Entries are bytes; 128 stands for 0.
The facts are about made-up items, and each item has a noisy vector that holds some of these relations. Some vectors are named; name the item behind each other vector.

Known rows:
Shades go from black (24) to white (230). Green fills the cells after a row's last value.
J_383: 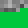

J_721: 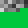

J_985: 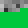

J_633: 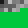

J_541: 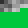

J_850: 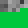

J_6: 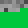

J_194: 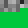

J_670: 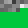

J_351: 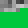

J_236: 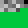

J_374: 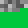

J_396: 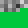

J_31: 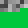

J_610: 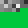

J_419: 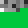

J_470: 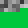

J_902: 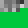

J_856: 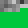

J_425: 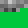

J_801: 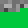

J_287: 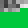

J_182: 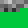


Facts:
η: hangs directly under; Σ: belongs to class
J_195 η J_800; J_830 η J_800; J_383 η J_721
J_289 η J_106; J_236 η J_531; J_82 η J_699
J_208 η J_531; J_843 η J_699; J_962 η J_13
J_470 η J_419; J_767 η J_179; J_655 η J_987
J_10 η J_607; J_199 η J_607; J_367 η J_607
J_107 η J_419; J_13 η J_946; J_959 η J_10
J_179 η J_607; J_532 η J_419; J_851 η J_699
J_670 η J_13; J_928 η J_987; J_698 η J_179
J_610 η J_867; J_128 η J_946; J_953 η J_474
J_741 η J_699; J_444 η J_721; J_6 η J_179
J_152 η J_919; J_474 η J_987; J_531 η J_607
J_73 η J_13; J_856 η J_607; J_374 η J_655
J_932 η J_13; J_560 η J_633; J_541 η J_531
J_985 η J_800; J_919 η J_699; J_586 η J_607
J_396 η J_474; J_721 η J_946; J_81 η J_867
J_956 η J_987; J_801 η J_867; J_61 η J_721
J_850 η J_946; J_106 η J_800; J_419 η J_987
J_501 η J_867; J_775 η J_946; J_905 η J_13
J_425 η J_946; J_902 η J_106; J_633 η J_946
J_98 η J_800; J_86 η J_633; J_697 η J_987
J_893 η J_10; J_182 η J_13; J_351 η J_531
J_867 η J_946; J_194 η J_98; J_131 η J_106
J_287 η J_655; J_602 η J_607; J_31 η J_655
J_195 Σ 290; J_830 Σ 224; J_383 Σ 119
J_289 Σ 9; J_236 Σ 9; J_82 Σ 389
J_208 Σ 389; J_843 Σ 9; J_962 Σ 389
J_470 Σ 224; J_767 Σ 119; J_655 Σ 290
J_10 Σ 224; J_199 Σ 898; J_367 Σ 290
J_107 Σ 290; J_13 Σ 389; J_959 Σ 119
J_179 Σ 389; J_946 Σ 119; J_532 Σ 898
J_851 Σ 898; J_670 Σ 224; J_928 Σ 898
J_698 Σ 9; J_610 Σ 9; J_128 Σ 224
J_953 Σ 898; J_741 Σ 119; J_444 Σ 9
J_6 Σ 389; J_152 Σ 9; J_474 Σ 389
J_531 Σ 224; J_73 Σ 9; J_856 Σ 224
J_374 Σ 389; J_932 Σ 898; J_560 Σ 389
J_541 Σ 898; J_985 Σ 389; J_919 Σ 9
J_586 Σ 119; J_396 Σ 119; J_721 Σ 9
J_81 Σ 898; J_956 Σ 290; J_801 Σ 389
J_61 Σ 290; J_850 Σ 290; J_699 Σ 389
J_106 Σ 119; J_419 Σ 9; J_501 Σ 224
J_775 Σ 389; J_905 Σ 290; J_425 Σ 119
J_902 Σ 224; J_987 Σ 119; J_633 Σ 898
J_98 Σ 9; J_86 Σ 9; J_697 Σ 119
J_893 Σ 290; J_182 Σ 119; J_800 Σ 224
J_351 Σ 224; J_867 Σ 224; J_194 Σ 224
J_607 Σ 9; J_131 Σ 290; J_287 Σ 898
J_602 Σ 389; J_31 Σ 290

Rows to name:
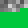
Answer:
J_956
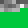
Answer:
J_531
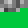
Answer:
J_946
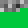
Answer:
J_987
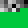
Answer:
J_919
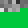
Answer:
J_179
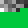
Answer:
J_98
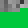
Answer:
J_195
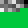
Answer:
J_607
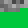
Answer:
J_905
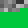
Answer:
J_867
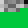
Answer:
J_698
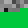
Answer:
J_962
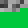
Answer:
J_655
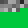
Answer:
J_800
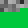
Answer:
J_501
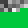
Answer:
J_851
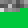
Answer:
J_474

